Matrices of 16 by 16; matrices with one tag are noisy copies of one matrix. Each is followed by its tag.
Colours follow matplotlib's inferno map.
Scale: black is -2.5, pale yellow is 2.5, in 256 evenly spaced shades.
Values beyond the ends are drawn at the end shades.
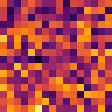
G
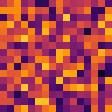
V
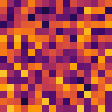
G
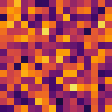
V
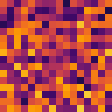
G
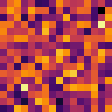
V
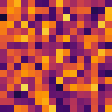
V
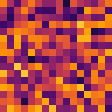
G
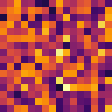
V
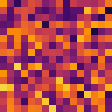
G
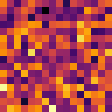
G
